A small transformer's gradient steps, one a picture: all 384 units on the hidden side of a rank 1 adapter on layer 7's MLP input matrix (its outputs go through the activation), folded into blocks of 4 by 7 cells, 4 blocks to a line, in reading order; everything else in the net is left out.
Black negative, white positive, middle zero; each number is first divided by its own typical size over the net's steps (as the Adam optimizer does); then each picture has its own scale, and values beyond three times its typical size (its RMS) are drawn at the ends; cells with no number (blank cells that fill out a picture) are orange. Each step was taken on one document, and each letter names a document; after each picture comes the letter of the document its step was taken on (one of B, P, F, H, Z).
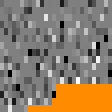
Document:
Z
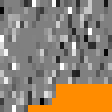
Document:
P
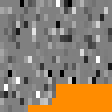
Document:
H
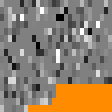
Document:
P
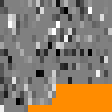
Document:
P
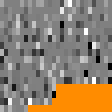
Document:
Z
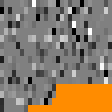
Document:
P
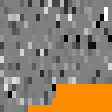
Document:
H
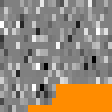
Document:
Z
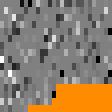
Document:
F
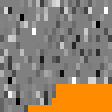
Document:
H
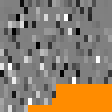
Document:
F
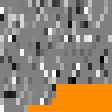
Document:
P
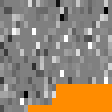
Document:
H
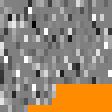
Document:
Z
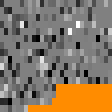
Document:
Z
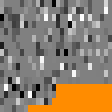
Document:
P
